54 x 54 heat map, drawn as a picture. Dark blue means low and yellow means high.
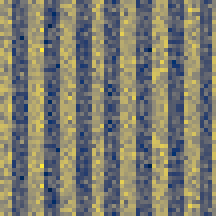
No overall slope runs across the table. Stripes running up and down repeat 7 times from left to right. It is mirror symmetric from top to bottom. On average the colour sits 50% of the way up the scale.
